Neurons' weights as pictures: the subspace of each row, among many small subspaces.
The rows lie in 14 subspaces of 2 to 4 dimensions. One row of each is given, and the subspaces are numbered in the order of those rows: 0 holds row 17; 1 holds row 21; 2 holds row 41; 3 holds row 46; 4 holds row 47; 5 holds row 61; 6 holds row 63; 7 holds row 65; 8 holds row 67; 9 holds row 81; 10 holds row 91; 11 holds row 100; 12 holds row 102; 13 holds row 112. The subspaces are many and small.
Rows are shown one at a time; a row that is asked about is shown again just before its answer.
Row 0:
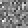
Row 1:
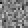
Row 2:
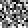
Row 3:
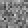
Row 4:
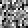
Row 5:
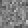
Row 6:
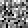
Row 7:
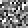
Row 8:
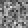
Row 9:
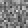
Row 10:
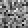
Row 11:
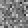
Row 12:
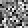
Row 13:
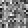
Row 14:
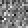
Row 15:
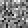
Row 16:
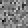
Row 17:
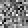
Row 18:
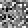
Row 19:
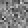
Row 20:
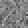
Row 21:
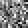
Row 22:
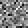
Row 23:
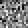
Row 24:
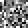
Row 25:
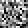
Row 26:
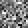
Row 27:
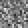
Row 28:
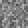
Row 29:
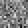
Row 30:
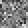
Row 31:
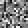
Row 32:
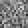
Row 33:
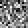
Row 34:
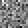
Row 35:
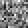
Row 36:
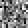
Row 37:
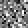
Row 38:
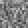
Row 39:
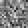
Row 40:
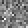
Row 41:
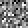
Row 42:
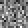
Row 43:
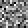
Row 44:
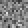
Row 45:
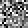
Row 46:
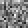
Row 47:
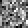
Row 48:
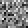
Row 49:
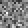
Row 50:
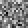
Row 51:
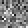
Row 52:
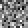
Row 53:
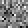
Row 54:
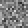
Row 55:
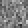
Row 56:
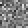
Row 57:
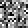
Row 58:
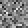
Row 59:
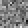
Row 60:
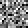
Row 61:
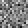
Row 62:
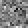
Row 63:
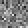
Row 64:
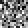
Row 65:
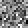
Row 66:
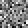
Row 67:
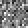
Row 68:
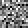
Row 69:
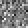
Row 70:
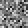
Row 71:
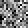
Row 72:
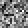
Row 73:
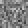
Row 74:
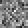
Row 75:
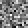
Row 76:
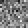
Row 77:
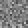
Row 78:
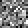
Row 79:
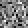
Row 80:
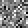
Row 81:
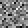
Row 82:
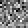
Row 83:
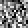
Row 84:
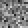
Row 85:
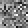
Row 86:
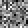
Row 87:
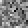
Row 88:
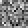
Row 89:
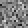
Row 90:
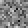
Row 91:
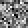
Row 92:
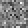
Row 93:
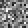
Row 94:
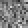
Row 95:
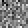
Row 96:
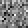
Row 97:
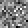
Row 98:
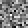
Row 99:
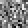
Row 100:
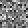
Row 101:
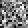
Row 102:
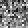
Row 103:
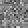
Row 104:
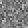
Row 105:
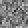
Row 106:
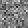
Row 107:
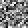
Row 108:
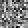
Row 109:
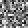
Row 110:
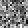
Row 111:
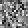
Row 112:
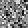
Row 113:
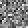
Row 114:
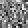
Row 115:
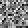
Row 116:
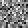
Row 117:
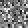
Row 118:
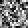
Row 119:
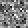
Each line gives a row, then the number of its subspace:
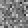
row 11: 13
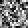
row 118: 4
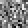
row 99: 1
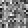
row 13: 12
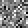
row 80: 7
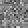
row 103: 10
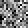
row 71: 7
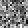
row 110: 0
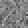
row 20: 7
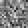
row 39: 0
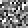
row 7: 2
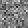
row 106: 10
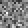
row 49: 9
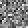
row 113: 1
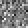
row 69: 8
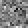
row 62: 7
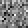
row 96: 8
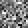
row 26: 7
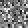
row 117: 11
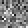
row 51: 6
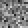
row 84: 9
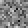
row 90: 7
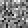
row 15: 2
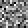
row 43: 11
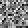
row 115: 1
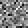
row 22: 9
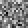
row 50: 9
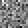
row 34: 5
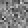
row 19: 10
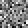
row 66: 5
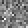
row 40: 6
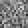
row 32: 0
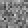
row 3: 3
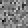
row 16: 2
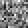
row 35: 3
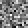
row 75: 5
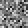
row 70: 13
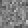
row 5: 4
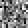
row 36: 12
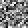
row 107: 11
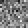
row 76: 12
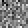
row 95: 5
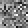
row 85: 7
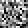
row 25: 10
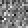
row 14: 8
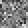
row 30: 10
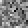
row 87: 4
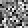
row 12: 13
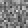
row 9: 12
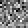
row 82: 12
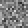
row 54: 13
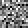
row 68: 11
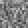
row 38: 3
